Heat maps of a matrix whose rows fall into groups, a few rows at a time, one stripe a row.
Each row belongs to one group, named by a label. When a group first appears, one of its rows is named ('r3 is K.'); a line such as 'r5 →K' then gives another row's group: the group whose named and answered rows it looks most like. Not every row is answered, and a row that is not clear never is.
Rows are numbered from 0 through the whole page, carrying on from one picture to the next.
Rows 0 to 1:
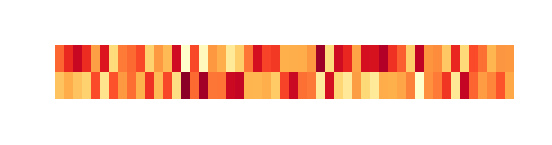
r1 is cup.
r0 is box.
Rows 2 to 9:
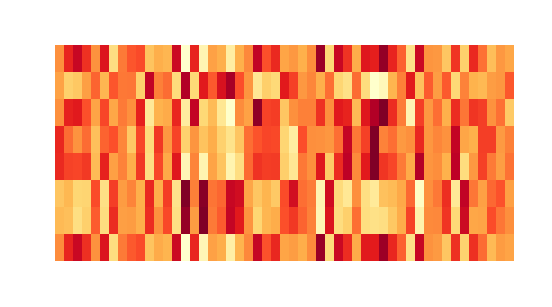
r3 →cup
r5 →box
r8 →cup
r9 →box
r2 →box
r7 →cup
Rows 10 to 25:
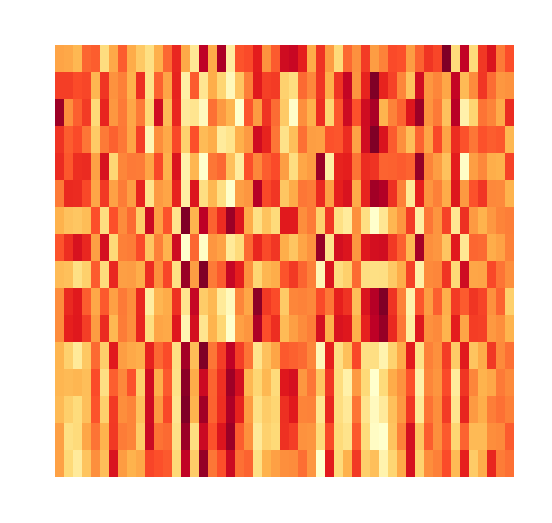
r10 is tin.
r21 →cup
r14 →box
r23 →cup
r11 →box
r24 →cup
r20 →box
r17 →box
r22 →cup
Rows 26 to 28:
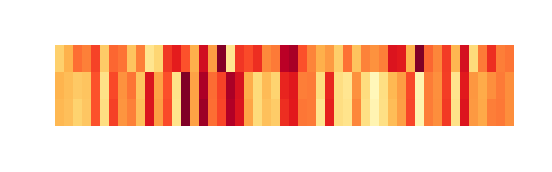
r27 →cup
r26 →tin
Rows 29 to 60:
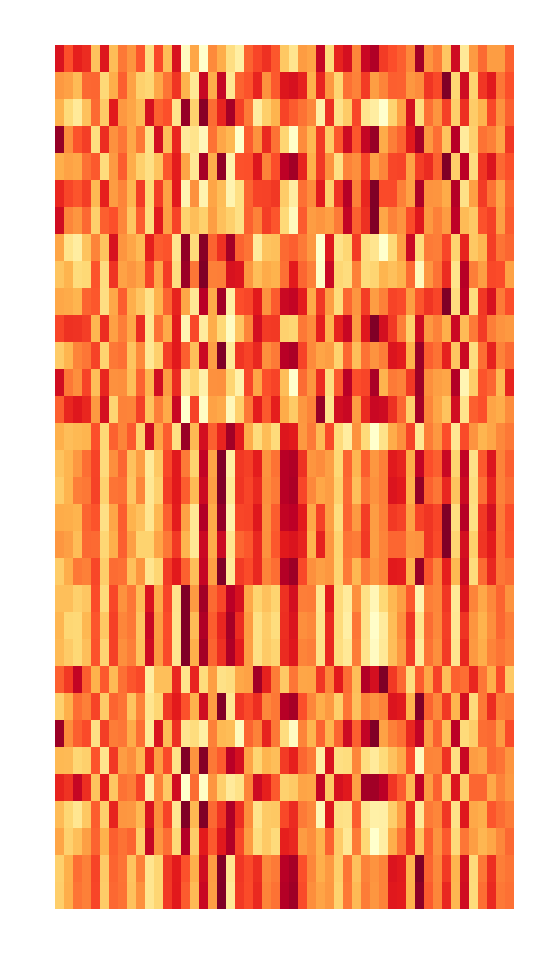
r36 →cup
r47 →tin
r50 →cup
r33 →tin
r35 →box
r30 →tin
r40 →tin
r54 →box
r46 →tin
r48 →tin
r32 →box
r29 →box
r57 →cup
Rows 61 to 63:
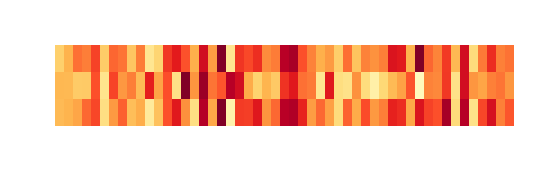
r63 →tin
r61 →tin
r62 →cup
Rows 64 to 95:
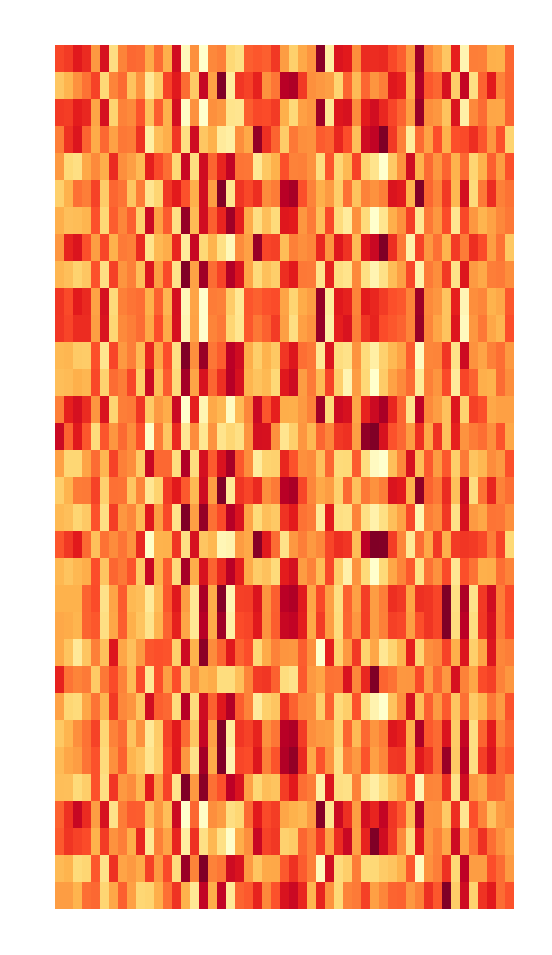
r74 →box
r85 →tin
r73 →box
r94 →cup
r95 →tin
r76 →cup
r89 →tin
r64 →box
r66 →box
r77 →box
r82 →box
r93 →box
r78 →box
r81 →cup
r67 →box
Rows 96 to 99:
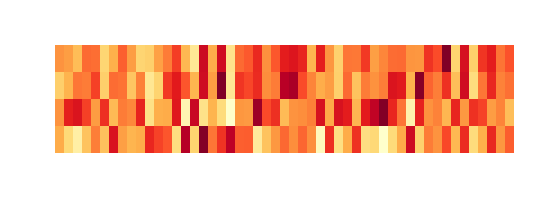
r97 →tin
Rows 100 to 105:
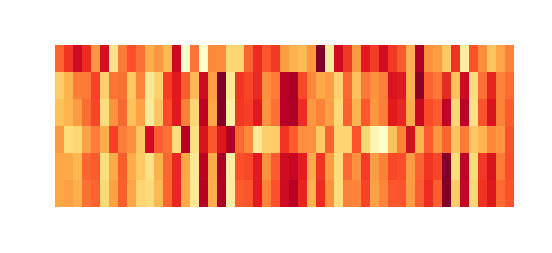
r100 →box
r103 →cup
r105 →tin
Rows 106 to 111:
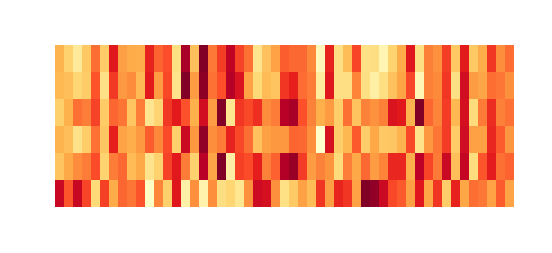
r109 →cup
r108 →tin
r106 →cup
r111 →box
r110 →tin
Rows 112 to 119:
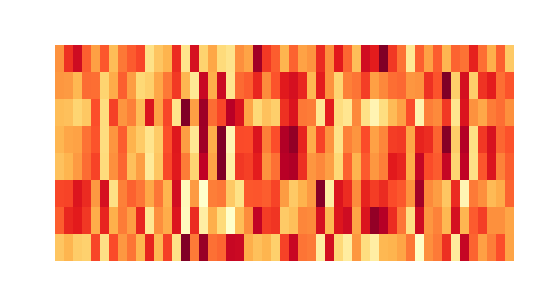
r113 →tin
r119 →cup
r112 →box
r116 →tin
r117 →box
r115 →tin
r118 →box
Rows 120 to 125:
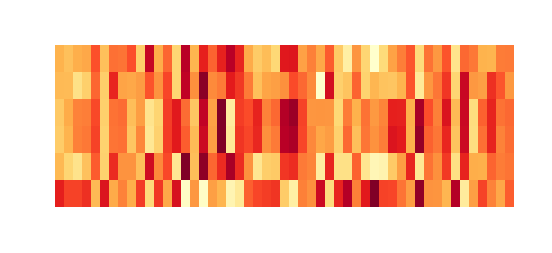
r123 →tin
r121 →cup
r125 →box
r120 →cup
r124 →cup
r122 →tin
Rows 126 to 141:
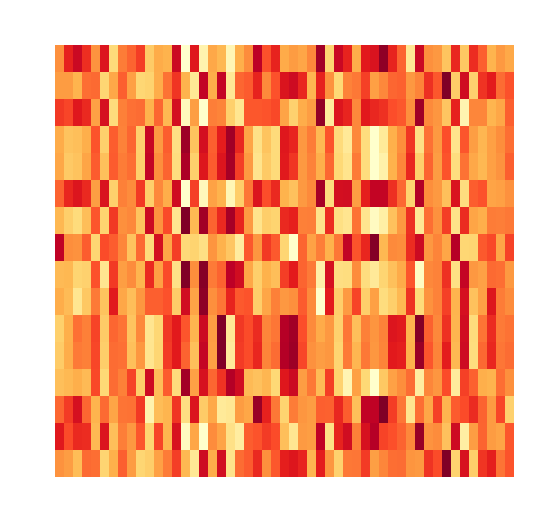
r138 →cup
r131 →box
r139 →box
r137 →tin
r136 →tin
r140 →box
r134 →cup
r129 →cup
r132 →cup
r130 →cup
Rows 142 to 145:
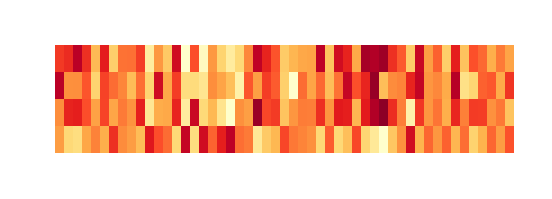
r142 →box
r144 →box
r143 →box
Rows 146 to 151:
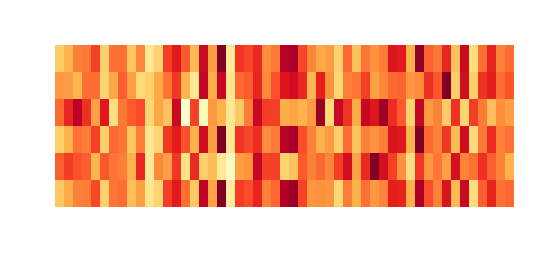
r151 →tin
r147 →tin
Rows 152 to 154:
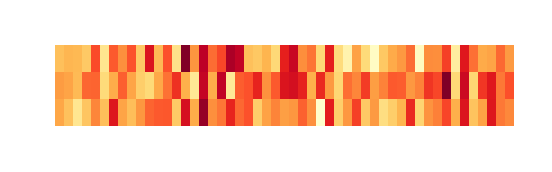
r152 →cup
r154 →cup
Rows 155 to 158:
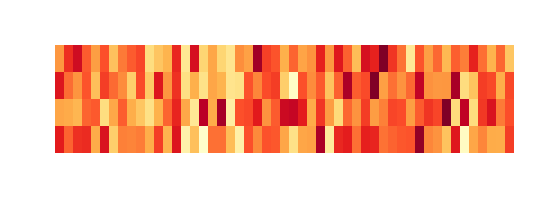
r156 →box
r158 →box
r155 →box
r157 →tin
